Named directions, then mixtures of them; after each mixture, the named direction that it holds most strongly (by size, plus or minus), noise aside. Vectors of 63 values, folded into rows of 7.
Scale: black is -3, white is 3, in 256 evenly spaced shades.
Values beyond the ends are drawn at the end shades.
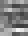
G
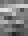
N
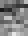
N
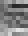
G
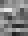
N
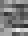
G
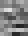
G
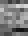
G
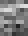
N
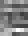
G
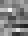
G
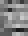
G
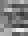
G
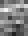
N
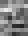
N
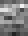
N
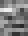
N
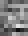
G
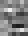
G
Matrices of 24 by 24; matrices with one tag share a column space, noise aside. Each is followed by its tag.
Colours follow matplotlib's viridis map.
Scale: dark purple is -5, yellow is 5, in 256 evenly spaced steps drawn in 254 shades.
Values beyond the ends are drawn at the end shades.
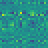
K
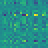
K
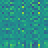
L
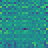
L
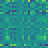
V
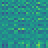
L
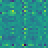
V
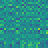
L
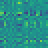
K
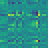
K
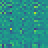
L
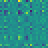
V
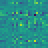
K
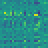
K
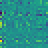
K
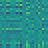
L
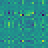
K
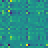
V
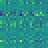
K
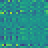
V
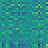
L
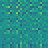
L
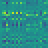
K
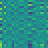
L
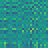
L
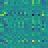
K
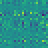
K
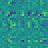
K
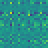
K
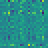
V
